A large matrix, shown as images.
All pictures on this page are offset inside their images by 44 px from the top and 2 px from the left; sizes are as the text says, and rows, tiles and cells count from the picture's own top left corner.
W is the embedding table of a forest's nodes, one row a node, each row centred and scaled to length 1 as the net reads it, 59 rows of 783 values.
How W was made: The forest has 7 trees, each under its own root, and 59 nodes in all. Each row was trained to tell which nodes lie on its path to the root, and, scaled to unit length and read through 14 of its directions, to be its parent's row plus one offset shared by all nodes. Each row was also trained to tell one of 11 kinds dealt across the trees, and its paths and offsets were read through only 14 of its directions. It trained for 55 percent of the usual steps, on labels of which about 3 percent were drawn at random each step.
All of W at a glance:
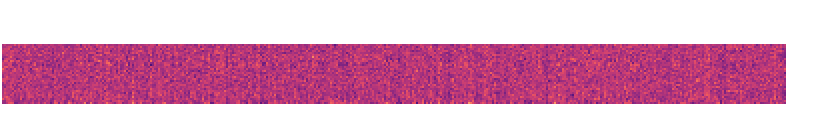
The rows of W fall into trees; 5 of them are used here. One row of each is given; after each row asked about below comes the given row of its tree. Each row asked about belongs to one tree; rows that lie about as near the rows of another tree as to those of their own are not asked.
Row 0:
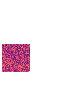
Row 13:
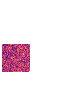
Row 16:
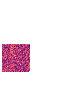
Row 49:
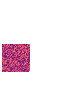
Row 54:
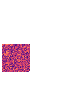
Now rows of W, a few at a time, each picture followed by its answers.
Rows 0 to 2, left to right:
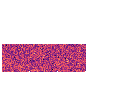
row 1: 16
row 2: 0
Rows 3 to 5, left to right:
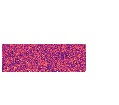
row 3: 13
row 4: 16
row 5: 49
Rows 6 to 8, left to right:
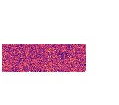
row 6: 0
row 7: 13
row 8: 49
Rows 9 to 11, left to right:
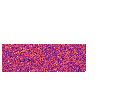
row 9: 13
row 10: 16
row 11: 54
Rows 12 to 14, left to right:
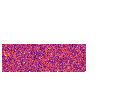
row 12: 16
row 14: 16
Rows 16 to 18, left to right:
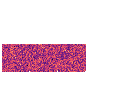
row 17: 13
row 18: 49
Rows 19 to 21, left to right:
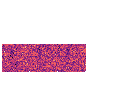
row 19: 13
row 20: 0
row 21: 49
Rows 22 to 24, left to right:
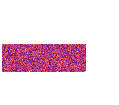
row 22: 13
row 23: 16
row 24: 0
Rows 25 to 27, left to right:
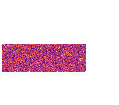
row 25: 49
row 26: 54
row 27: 16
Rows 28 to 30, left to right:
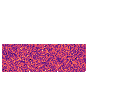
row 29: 49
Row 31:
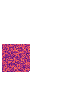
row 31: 49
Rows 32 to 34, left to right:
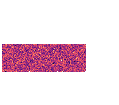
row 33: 16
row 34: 13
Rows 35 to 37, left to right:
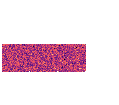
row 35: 54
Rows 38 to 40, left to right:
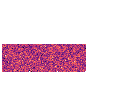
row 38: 16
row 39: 13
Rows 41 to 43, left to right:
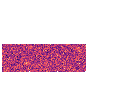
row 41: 0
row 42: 16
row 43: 13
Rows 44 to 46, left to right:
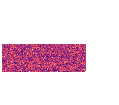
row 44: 16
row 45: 0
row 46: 49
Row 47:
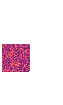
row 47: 16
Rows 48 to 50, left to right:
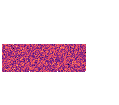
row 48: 13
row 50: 54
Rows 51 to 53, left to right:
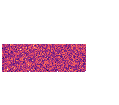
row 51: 13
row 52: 54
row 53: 54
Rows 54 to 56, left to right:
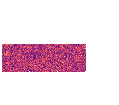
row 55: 49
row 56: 13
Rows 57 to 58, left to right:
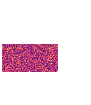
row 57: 16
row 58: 13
